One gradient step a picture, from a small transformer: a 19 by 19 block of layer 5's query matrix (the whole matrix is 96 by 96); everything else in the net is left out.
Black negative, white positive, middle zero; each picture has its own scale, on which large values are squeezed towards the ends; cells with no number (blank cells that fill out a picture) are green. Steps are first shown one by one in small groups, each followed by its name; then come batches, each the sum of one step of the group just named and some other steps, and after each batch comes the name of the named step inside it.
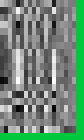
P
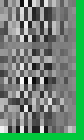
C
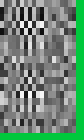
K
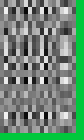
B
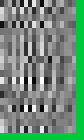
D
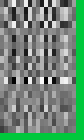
B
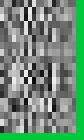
C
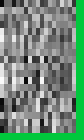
K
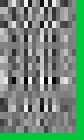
D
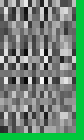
B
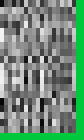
P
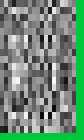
P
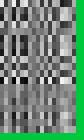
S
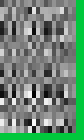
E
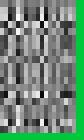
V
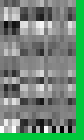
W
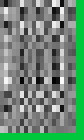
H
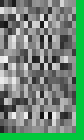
V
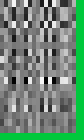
W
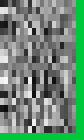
E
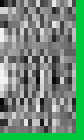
H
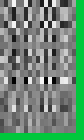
V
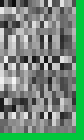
V
